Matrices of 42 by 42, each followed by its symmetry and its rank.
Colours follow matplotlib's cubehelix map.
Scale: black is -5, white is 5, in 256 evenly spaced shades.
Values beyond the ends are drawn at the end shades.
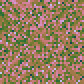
antisymmetric, full rank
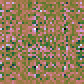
neither, rank five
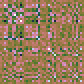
symmetric, rank five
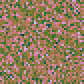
antisymmetric, full rank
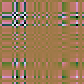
symmetric, rank one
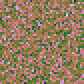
neither, full rank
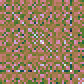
symmetric, rank five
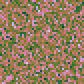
antisymmetric, full rank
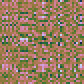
neither, rank five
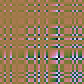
symmetric, rank one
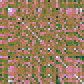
symmetric, rank five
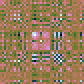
symmetric, rank three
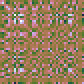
symmetric, rank three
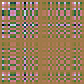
symmetric, rank one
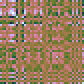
symmetric, rank three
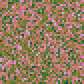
neither, full rank
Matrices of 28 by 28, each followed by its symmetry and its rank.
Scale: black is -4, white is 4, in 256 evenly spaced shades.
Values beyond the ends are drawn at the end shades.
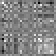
symmetric, rank three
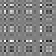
symmetric, rank one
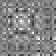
symmetric, rank three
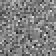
antisymmetric, full rank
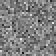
antisymmetric, full rank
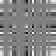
symmetric, rank one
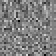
neither, rank five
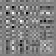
symmetric, rank three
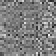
neither, rank five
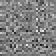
neither, rank five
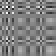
symmetric, rank one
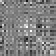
symmetric, rank three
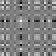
symmetric, rank one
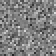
antisymmetric, full rank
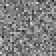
antisymmetric, full rank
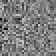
neither, rank five
